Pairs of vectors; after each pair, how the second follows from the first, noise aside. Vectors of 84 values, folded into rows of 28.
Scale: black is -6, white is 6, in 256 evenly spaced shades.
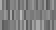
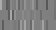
partly zeroed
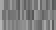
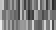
scaled up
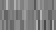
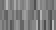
copied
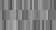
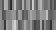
scaled up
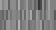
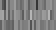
shuffled
